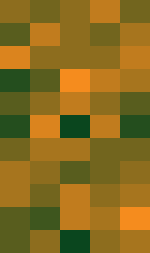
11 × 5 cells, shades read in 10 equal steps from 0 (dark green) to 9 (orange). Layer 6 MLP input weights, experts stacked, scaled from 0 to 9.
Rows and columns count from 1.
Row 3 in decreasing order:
8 7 5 5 5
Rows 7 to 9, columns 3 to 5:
6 4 4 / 3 4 5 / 7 5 6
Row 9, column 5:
6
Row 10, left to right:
3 2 7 6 9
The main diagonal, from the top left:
5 7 5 7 3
